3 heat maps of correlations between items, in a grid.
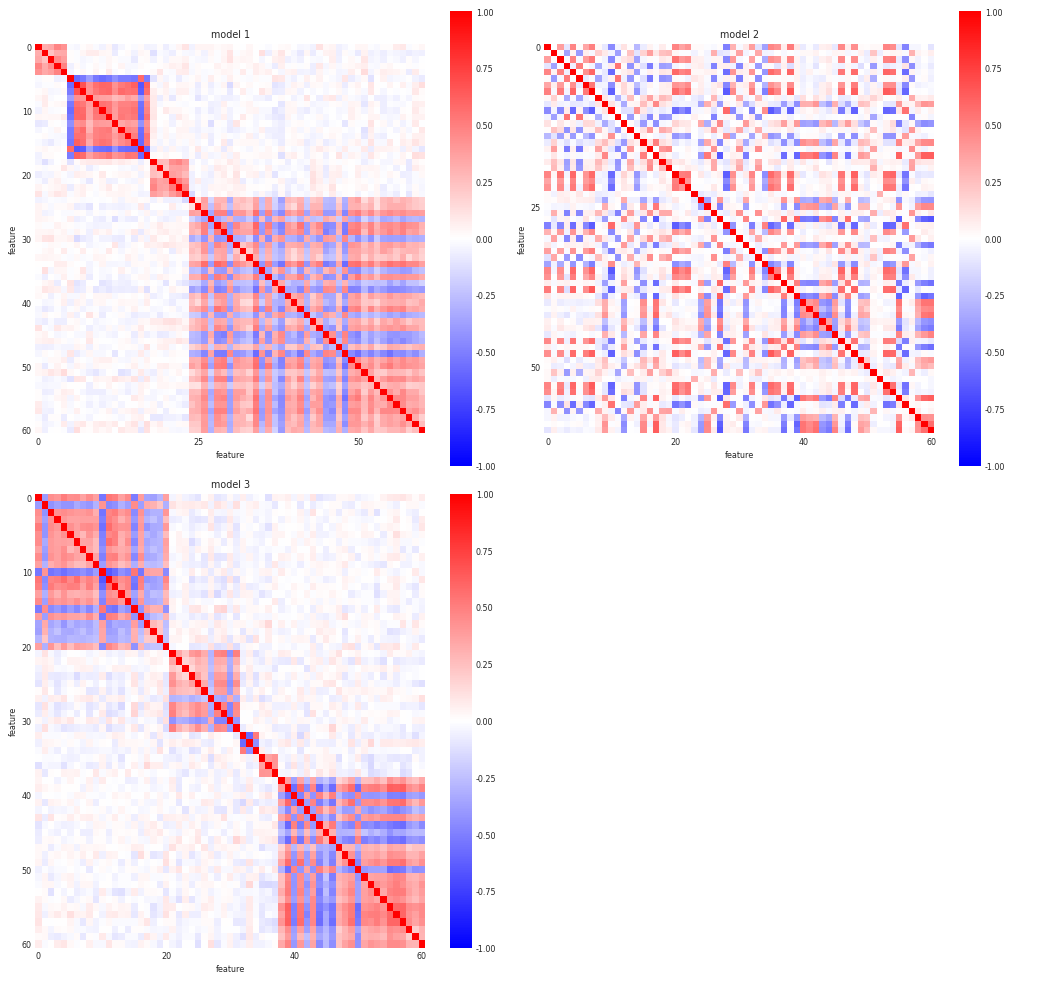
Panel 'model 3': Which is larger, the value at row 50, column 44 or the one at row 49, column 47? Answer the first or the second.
the first
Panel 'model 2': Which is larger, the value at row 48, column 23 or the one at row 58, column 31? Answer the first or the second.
the first
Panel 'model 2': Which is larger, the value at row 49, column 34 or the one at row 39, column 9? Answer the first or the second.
the first
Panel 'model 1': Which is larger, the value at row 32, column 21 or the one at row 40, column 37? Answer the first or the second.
the first
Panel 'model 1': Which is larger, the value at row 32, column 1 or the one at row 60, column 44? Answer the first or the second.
the second
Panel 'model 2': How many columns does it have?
61
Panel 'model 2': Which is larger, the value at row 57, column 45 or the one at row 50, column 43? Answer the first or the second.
the first
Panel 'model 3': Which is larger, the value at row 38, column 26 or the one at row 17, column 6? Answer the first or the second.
the first
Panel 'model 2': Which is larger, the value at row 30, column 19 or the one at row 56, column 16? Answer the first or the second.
the first
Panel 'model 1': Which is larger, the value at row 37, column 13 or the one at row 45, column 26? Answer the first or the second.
the first
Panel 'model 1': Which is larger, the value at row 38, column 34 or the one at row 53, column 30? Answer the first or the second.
the second
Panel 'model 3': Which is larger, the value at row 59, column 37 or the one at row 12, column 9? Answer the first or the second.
the second
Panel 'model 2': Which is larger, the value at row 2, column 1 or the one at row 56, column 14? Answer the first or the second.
the second
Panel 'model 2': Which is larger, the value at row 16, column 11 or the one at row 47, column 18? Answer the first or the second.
the second
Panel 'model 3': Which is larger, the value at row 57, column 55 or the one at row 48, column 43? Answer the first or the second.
the first
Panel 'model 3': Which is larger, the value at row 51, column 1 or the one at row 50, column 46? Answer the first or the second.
the second
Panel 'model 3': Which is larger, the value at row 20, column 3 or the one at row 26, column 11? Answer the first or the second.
the first
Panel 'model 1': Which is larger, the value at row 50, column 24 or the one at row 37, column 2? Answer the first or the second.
the first
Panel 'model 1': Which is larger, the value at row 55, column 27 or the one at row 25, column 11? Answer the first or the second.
the second
